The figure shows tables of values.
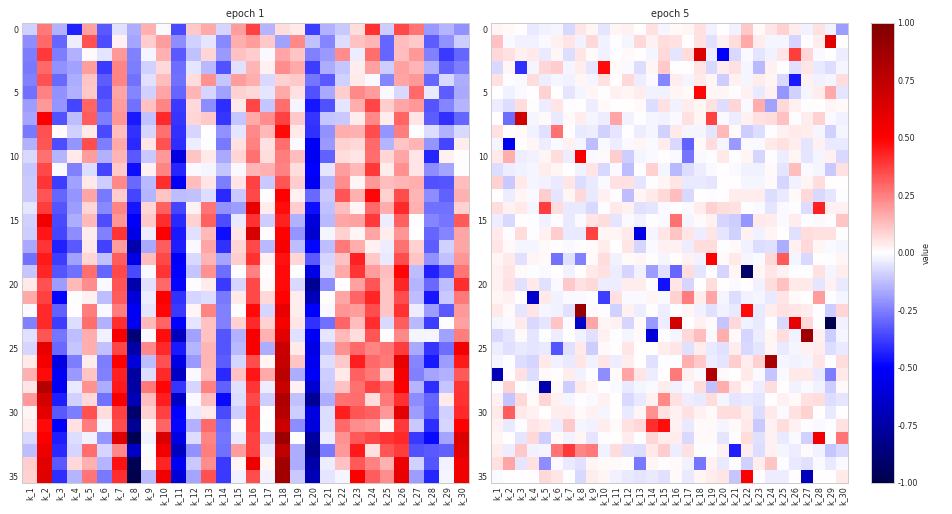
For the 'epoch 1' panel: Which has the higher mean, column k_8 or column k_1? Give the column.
k_1
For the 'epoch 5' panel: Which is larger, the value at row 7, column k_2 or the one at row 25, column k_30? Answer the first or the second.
the second
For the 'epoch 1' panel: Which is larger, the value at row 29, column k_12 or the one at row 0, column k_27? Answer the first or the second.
the second
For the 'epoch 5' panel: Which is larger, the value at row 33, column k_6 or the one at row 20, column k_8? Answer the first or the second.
the first
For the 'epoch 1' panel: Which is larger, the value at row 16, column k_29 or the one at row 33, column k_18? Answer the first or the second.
the second
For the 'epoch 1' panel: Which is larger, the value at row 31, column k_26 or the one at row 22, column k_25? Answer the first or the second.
the first
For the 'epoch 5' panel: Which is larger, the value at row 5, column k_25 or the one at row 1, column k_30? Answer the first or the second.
the second
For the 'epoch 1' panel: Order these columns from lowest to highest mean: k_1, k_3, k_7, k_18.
k_3, k_1, k_7, k_18
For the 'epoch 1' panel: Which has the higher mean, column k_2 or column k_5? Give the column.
k_2
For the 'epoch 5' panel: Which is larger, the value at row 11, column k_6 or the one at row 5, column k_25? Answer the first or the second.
the first
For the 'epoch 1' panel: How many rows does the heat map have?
36
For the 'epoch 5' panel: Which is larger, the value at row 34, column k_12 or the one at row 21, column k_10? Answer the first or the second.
the first
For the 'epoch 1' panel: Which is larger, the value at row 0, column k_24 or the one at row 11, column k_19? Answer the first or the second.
the first
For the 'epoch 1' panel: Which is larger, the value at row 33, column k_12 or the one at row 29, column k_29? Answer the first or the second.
the second
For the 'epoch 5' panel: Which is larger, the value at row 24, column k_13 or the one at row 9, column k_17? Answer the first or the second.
the first
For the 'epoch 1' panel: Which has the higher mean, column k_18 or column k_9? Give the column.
k_18
